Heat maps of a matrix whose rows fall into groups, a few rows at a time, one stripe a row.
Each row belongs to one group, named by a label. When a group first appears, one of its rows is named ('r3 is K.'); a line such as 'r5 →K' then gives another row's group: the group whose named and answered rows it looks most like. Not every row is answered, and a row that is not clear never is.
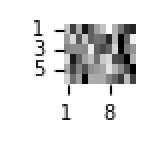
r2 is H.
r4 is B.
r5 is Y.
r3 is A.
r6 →Y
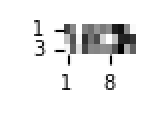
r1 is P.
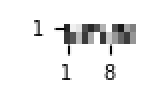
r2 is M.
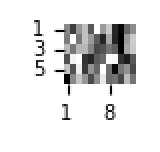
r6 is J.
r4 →M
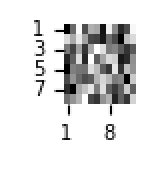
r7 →J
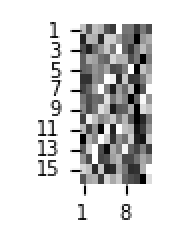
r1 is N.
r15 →H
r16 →P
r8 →J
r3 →J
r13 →M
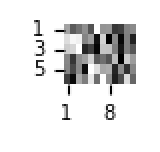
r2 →N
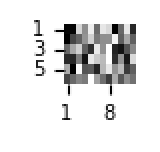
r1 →J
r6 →A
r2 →A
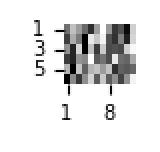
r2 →P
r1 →P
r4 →A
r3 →J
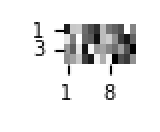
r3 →Y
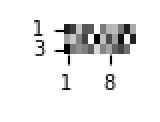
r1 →M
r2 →N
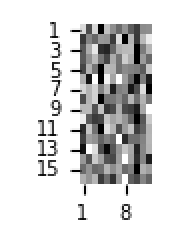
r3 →M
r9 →H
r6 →Y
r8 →M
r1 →Y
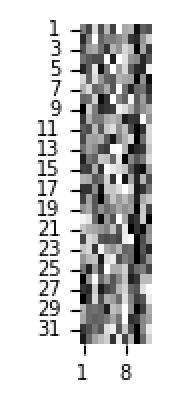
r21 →B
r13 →P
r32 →A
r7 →N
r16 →N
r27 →J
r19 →N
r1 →Y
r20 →N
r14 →A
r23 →N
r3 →M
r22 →M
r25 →Y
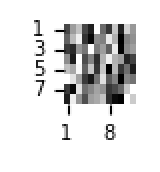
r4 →Y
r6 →N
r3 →A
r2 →M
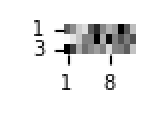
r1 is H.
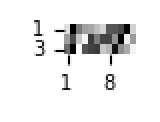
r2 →H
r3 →J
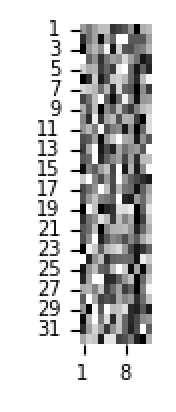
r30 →J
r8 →H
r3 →J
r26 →H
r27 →H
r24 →H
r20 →A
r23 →P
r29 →Y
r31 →J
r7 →N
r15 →A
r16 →N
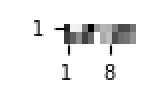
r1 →M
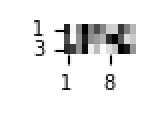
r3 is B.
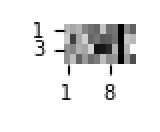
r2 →H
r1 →N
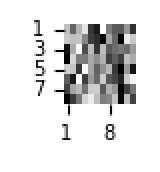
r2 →H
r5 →N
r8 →A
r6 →J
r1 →N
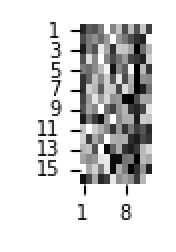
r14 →H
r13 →H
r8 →J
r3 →A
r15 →N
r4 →H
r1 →A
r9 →H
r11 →N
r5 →A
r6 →A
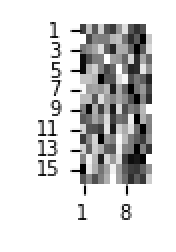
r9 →J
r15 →P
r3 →H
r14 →P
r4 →A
